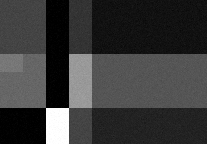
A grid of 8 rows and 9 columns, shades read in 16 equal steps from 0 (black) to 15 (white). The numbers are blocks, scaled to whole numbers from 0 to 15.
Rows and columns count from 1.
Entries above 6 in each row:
0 0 0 2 1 1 1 1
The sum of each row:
16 16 16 47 46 46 29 29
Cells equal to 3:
3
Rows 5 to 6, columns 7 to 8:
5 5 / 5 5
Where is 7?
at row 4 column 1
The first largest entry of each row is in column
1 1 1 4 4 4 3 3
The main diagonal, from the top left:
4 4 0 9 5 5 2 2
